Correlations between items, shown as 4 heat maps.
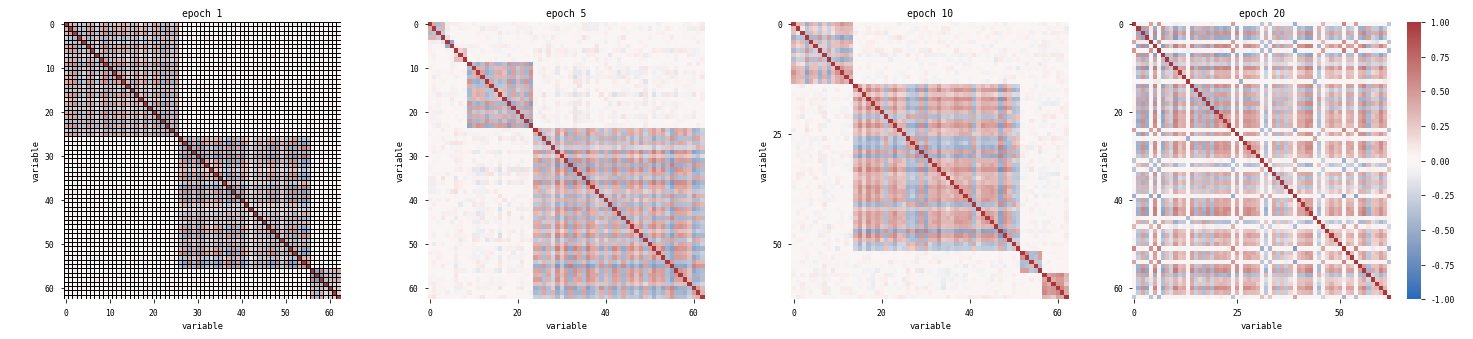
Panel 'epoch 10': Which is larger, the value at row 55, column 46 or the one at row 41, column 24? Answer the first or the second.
the first
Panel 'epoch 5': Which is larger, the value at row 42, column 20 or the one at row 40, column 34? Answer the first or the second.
the second
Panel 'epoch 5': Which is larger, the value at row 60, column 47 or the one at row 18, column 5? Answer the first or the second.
the second
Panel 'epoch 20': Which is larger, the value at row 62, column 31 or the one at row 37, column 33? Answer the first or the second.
the first
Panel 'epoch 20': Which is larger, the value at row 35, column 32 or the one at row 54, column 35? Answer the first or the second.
the first
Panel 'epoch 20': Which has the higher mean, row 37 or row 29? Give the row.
29
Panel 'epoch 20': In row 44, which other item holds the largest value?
26
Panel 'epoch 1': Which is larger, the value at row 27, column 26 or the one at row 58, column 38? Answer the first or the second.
the first
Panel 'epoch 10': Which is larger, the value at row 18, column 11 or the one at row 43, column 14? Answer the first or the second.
the second
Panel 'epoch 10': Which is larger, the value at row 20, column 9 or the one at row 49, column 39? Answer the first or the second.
the second
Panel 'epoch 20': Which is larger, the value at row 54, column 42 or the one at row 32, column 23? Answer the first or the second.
the first
